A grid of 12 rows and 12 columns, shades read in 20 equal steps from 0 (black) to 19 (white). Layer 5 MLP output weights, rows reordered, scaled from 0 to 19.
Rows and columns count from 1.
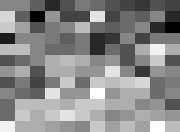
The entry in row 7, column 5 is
13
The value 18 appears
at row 5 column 11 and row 12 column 1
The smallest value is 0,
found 2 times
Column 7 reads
8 17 8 3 3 10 11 15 19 15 13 15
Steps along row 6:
up up up up down down up down up up down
